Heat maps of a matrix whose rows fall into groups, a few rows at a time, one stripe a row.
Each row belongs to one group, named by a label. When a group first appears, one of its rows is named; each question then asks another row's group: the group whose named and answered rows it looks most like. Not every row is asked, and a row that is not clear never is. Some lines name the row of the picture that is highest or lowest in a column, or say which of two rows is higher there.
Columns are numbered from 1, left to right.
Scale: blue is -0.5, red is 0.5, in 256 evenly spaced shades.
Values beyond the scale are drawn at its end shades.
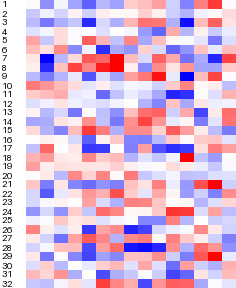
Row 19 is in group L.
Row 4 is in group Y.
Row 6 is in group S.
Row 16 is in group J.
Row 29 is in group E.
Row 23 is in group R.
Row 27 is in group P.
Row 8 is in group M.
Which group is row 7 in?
M
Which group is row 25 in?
Y
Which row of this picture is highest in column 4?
8
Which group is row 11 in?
S
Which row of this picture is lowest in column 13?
13
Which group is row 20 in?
P
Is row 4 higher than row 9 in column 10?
No
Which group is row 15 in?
P
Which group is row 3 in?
E
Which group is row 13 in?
R
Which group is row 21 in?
E
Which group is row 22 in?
M
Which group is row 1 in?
E
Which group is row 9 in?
E
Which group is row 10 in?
L
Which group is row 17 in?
S
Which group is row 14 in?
R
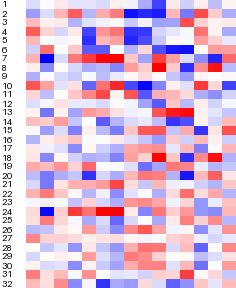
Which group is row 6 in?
S
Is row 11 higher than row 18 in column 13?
No
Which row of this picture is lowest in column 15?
10
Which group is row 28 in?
R
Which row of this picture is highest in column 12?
13
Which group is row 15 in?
R
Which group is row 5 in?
J
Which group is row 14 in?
S
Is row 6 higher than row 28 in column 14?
Yes
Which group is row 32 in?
S
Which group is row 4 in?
J
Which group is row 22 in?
L
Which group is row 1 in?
Y
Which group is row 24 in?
M
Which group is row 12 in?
Y
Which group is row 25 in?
L
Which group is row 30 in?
R
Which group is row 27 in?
L
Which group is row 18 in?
E
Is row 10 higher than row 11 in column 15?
No
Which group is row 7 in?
M
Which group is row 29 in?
R
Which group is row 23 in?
R
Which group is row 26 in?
R
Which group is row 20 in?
E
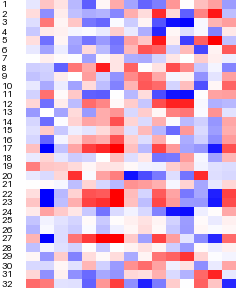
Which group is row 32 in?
J
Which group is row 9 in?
R
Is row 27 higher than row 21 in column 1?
Yes
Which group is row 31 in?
E
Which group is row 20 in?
J
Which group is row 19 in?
L
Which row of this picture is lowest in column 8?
20
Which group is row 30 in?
R
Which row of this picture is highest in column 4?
20
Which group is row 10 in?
R
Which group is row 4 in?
Y
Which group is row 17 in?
M
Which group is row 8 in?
P
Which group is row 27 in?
M
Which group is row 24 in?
S
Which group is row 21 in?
R
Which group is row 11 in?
S
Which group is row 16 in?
M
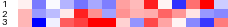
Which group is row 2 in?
P
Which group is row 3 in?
M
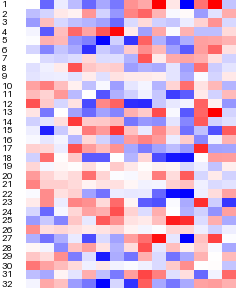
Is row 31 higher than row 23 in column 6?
No
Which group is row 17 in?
J
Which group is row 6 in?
E
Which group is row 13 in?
E
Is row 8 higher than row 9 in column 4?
Yes
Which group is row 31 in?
R
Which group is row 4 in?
M
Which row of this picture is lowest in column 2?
15
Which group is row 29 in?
S
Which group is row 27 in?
E
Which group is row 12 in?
J
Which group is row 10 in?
L
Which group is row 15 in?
M
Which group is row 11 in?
S
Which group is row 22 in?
S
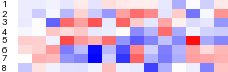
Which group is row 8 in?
Y
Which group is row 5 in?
J
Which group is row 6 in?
S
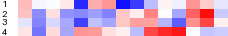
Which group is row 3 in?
E
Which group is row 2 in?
E
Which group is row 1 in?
J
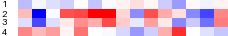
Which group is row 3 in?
M
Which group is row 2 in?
M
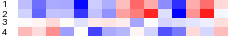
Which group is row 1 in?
E
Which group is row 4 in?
S
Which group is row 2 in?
E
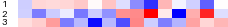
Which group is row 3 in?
S
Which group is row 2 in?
E
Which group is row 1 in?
Y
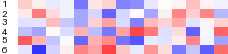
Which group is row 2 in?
L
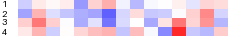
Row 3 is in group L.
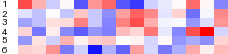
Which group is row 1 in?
J
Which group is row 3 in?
R
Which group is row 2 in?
R
